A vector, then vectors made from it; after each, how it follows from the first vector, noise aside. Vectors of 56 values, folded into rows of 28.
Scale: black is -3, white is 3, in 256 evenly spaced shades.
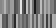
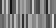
wrapped around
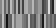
wrapped around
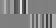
partly zeroed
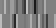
partly zeroed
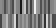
negated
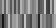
wrapped around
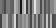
negated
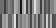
negated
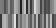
negated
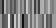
wrapped around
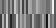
wrapped around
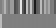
partly zeroed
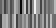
negated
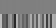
partly zeroed
